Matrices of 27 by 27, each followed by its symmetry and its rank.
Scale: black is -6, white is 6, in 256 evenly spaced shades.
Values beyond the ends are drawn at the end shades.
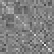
symmetric, rank five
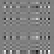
neither, rank one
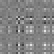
symmetric, rank two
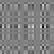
neither, rank one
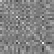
symmetric, rank five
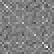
symmetric, rank five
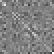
symmetric, rank five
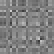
symmetric, rank two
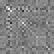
symmetric, rank five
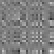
symmetric, rank two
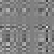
neither, rank two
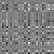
neither, rank two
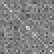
symmetric, rank five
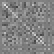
symmetric, rank five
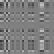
neither, rank one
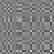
symmetric, rank two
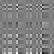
neither, rank one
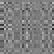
neither, rank two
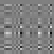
neither, rank one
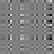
neither, rank one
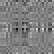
neither, rank two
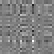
neither, rank two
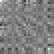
symmetric, rank two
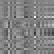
neither, rank two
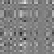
neither, rank two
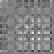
symmetric, rank two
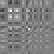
symmetric, rank two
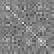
symmetric, rank five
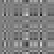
neither, rank one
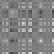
symmetric, rank two
